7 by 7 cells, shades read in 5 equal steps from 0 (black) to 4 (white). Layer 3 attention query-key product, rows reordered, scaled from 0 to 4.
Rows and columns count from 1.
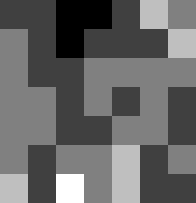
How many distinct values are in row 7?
4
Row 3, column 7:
2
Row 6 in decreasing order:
3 2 2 2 2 1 1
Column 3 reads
0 0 1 1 1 2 4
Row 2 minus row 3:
0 0 -1 -1 -1 -1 1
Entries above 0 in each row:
5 6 7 7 7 7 7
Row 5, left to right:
2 2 1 1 2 2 1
